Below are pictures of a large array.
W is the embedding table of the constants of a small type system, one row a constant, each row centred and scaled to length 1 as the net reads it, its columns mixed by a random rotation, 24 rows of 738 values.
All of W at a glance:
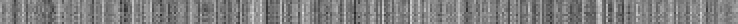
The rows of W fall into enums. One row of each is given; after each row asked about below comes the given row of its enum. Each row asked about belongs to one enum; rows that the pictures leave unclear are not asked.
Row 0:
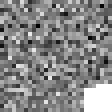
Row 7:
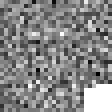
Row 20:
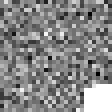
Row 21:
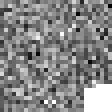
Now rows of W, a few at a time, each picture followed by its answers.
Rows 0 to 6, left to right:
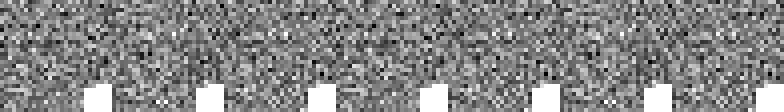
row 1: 21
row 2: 20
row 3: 0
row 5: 21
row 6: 20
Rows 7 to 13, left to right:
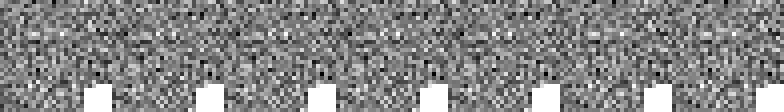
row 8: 20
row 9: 20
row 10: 20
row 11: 20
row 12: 7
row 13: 7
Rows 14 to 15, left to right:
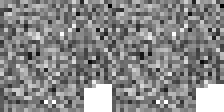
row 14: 21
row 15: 21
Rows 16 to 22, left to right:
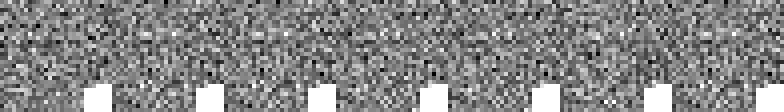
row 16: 0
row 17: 7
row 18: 7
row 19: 20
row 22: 7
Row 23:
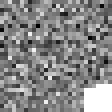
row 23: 0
